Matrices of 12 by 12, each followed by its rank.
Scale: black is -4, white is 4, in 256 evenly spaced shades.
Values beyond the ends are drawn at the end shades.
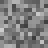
full rank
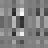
one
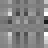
one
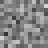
full rank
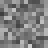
full rank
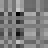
one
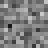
full rank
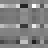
one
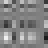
one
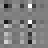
one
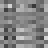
two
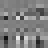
two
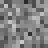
full rank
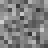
full rank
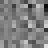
two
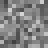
full rank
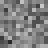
full rank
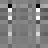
one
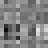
two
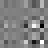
one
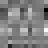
two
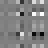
one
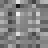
two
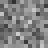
full rank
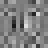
two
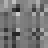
two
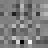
two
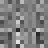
two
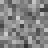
full rank
